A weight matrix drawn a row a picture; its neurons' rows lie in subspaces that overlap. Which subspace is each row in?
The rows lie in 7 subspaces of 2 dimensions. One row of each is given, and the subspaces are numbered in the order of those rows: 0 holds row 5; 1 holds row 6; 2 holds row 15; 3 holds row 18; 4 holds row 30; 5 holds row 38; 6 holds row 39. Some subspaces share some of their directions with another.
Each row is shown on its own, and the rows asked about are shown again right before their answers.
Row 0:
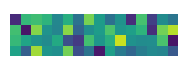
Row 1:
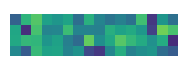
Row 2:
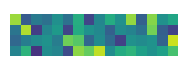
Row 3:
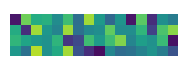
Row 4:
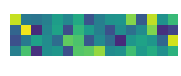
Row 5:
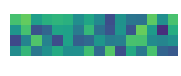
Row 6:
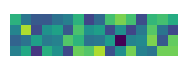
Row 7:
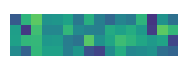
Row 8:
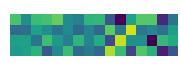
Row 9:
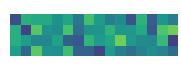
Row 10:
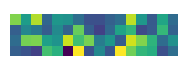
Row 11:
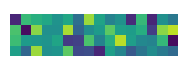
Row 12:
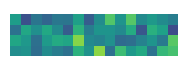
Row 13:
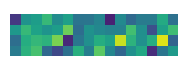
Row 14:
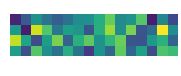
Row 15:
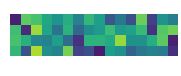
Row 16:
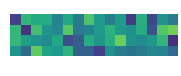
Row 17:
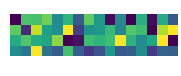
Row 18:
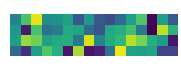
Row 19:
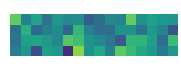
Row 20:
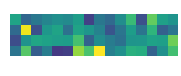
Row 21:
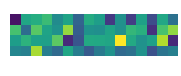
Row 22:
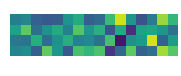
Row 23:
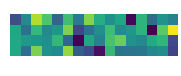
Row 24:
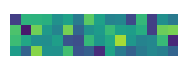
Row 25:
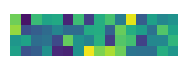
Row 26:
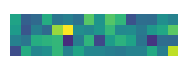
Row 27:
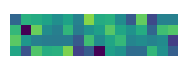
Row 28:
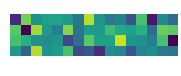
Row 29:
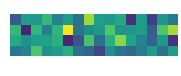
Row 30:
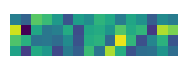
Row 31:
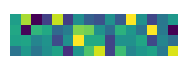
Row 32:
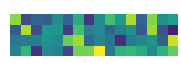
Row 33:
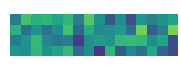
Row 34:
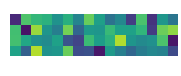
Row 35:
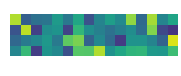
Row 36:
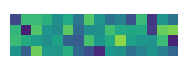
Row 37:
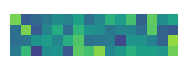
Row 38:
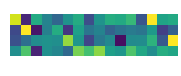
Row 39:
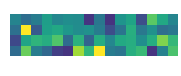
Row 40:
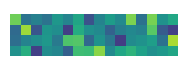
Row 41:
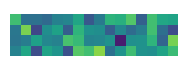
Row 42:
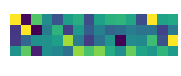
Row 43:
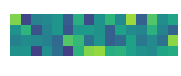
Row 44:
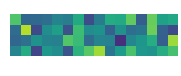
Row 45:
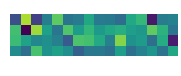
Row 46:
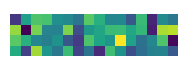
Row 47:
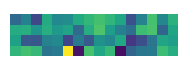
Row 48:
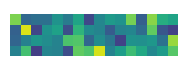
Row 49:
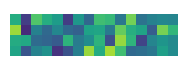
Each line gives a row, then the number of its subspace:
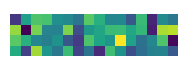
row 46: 4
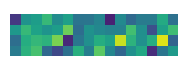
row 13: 6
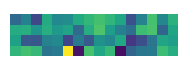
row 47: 3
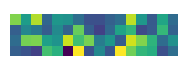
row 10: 3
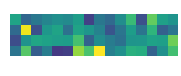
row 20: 6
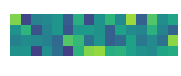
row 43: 4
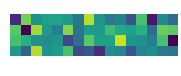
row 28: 5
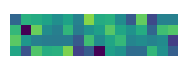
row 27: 6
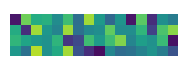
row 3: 4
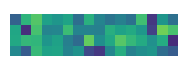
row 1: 3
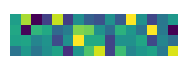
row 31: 5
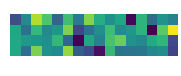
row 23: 5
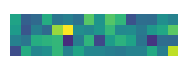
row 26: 2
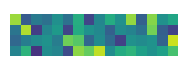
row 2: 4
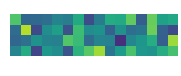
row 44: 1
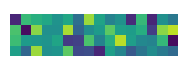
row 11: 2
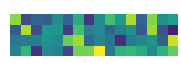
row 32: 0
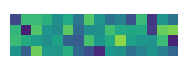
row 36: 3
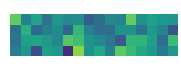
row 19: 3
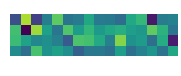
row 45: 5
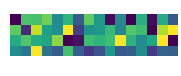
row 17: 6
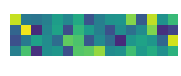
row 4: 0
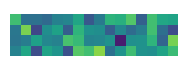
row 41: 1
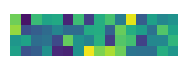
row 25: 4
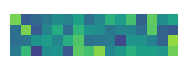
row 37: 2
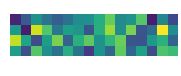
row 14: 0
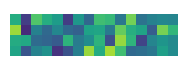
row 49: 4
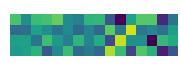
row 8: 1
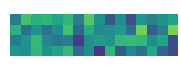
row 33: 0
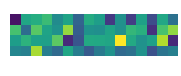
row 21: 6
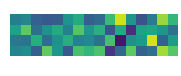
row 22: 1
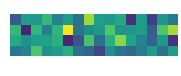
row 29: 2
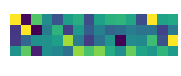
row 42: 5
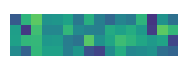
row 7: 3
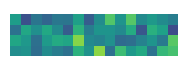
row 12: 0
